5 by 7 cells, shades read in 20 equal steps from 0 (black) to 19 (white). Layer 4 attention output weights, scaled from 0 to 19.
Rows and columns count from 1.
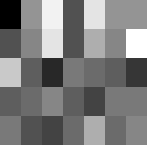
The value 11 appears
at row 1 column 2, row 1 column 6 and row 1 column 7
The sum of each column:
37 42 53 36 56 45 53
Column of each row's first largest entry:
3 7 1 3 5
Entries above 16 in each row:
2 2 0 0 0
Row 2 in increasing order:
6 6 10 10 13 17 19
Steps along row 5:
down down up up down up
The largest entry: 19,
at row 2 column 7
